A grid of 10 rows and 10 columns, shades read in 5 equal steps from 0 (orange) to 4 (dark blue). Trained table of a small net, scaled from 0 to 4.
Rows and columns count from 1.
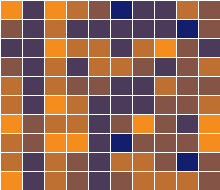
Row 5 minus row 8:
0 1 1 2 -1 -1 1 -1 0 2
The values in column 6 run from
1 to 4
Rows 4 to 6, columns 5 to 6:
1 1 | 2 3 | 3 3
